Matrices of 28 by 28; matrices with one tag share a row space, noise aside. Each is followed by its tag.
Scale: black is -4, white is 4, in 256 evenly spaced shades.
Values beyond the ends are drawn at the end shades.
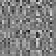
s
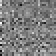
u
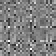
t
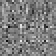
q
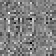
t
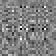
q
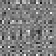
s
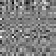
u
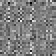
t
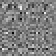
q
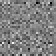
s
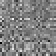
u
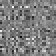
u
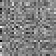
u
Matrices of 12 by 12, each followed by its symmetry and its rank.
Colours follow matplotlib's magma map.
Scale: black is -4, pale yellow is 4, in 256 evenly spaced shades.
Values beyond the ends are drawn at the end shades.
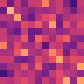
symmetric, full rank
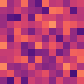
neither, full rank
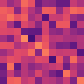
neither, full rank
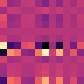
neither, rank one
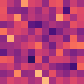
neither, full rank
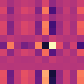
neither, rank one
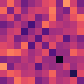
symmetric, full rank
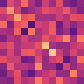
symmetric, full rank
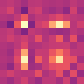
symmetric, rank two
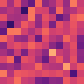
symmetric, full rank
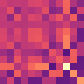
symmetric, rank two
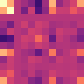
symmetric, rank two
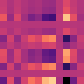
neither, rank one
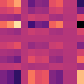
neither, rank one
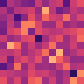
symmetric, full rank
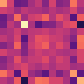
symmetric, rank two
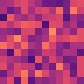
neither, full rank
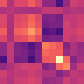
symmetric, rank two
